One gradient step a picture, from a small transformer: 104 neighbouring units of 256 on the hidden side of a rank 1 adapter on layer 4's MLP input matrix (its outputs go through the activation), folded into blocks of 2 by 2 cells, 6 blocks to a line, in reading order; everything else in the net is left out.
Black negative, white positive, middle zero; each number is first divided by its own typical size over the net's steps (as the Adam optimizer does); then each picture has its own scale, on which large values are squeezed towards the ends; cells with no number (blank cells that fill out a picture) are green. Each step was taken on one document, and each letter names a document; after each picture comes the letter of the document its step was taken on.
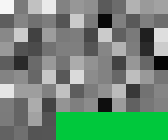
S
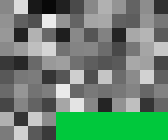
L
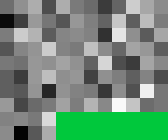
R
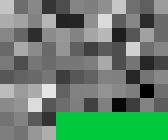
R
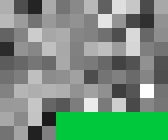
R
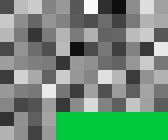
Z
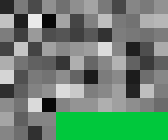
S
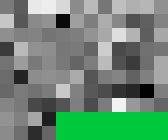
R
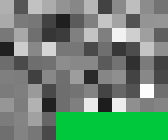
R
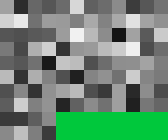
Z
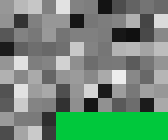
Z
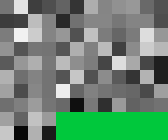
L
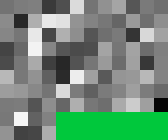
L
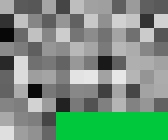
Z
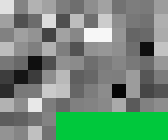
S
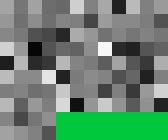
L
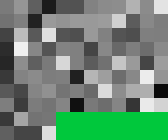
L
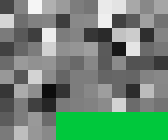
R
